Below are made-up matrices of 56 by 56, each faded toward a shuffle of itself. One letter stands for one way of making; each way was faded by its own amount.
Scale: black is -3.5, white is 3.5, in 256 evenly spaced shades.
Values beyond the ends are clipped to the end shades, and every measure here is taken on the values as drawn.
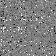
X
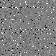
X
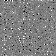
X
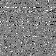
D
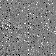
X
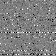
D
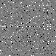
X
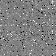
X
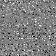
D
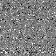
D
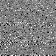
D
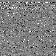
D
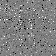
X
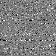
D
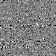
D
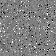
X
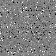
X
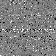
D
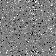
X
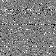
D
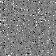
X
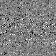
D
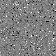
X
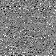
D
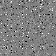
X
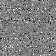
D
